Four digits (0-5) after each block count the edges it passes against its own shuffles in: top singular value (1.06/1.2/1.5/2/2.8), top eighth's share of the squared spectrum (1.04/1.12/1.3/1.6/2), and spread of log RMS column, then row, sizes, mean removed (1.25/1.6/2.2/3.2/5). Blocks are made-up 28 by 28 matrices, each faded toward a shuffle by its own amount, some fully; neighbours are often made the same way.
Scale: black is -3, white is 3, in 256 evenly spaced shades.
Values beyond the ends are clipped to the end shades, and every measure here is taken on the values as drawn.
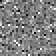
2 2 0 0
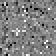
0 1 1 0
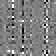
3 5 3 0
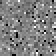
1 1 1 0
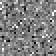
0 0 0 0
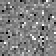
1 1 0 0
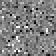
1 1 1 0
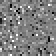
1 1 1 0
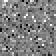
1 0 0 0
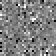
1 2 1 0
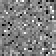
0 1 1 0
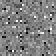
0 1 0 0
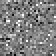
0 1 0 1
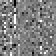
2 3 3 0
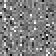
1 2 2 0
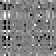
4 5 2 1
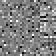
3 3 1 0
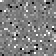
0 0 0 1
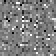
2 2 2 0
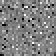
2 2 1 1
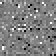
2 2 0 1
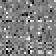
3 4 2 2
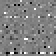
3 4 0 1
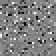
2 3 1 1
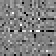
3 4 0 2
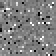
1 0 0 0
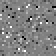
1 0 0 0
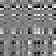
4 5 3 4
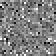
0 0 0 0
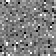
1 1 0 0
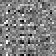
3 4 2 2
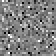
0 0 0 0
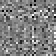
3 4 2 2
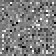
2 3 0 0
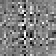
4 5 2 2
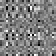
4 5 3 2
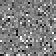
1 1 0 0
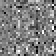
3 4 2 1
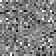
2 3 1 1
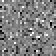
1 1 0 0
